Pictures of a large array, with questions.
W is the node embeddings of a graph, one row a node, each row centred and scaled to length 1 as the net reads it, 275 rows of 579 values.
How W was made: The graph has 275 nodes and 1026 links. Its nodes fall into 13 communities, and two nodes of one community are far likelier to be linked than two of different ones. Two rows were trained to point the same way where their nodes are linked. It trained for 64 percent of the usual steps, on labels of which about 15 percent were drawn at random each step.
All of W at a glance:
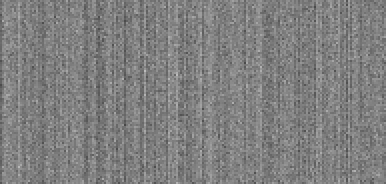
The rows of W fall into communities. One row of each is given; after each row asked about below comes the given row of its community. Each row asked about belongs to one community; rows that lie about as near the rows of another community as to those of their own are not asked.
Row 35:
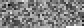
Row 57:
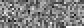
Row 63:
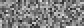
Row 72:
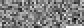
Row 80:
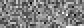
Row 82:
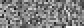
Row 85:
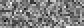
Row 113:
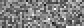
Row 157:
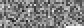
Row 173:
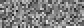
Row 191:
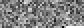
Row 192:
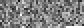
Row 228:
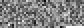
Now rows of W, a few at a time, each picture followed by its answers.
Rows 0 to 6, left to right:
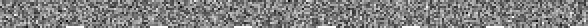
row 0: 113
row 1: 57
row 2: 192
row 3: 35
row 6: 57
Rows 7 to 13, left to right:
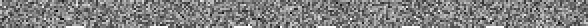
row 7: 192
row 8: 35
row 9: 80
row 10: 63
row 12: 191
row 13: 85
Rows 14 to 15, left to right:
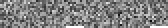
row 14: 173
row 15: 80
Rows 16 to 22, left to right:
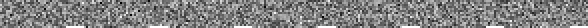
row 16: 85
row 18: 173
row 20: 80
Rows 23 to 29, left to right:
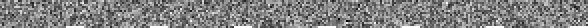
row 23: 173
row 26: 35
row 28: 63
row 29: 35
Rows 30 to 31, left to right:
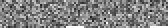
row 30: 57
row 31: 80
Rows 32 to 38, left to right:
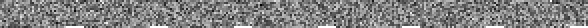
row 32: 35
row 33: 228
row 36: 85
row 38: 113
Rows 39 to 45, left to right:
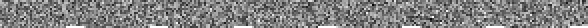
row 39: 157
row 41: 113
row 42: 113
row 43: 173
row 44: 72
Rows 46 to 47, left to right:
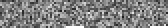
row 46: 63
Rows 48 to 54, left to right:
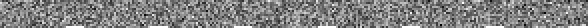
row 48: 157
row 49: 72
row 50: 191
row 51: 35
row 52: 192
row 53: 191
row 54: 82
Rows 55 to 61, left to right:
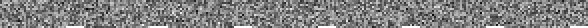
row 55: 173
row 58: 113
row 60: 173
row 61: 80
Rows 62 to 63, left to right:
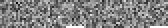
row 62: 228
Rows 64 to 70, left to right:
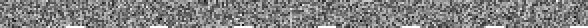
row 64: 113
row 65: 72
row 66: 192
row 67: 57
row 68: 228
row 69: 35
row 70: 173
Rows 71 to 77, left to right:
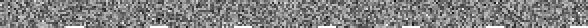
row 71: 192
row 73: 173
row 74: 57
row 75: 82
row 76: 228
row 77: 173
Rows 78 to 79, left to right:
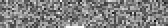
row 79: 157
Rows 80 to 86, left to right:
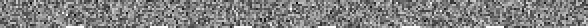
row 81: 113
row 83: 85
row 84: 85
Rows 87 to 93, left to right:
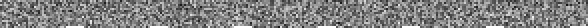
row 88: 80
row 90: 63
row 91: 57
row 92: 63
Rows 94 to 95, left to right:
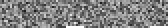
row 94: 85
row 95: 80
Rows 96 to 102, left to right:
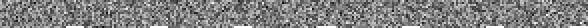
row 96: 85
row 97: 80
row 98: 191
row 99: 192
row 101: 113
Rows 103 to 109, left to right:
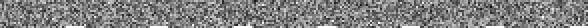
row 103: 80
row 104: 191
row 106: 82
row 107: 72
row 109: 228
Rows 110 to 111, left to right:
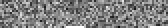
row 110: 191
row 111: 228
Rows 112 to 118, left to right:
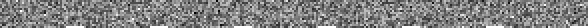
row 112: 57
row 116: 113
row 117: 173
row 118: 80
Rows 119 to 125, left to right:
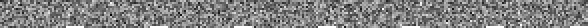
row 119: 113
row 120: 113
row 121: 157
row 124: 113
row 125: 157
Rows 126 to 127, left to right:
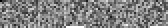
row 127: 192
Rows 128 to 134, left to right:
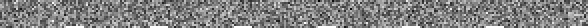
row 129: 57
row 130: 63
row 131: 63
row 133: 191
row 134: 63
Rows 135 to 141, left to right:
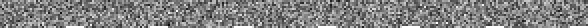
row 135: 57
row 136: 228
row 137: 192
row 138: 173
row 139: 192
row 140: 192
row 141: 35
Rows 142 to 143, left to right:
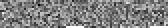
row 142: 63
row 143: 80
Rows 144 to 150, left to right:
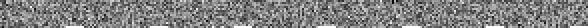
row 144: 80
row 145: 63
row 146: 72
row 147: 157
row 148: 63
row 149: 80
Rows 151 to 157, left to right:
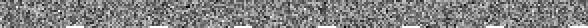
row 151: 173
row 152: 72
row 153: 35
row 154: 191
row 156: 80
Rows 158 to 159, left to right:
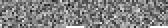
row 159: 192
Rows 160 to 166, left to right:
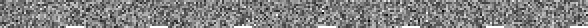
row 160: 80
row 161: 228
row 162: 72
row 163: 191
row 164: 35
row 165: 85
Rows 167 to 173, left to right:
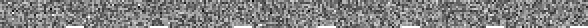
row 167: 80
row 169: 72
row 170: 157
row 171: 80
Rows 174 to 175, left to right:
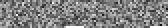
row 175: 63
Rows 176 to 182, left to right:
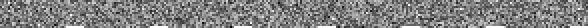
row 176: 191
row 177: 63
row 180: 35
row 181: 72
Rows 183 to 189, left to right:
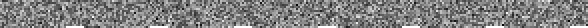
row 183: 157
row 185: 35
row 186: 72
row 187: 57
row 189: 192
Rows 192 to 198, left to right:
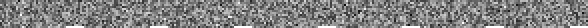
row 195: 72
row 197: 192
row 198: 85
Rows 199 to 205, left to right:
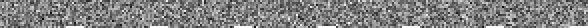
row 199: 35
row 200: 228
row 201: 113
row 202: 228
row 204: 192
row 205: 113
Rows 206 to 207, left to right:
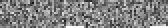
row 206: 113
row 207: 157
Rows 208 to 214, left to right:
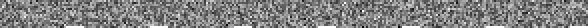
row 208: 57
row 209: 113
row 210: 72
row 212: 173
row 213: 157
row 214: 82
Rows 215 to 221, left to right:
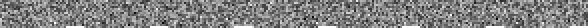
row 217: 72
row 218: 57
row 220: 35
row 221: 35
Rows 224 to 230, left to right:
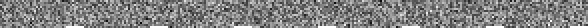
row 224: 113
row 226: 72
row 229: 173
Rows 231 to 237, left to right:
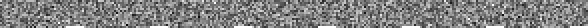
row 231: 72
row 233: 157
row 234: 57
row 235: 72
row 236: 113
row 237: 85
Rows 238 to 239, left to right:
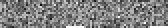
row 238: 57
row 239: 82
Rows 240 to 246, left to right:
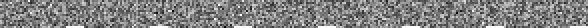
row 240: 85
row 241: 192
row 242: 72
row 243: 157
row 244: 35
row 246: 63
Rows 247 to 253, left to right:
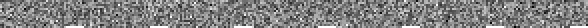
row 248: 173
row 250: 191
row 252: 80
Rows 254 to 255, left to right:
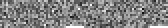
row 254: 157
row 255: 35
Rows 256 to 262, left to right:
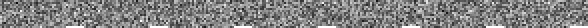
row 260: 173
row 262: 72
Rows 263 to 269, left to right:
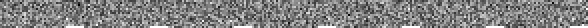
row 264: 80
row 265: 72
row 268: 63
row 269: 228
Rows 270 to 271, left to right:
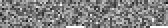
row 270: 192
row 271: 57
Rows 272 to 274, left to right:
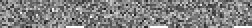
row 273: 191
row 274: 228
